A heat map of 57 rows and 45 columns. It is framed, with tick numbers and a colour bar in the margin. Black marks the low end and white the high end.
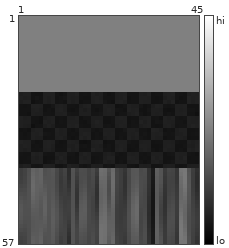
The table splits into 3 rows of 1 panel. Panel 1,1: middling, flat. Panel 2,1: very low, checkered, faint in contrast. Panel 3,1: low, streaked downward.
